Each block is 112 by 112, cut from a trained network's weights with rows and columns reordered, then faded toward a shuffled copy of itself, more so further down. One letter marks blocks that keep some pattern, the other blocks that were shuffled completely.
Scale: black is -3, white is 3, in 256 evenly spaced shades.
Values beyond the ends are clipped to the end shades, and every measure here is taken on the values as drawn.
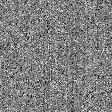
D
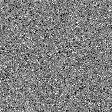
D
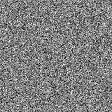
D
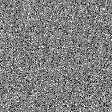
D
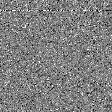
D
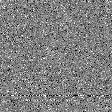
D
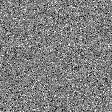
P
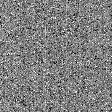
D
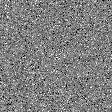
P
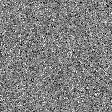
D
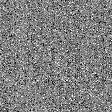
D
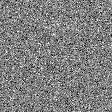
P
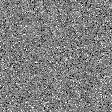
P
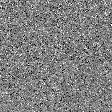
P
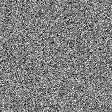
D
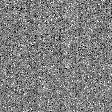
D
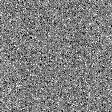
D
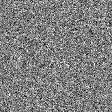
D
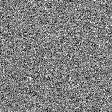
D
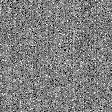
D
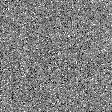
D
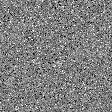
P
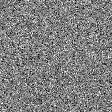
D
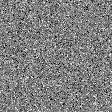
P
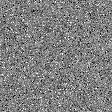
P
